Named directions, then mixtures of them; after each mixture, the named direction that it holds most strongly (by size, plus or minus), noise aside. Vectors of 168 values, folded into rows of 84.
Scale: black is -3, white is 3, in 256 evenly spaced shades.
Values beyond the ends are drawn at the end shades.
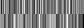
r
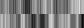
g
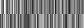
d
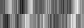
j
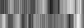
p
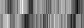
j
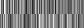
d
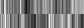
g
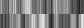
g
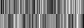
r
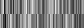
d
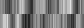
j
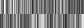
d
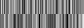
r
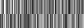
d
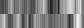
p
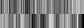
g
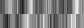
j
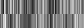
d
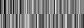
d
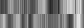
p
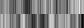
g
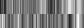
p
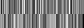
r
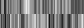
g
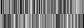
r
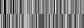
d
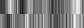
j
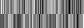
r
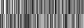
d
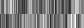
j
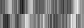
j
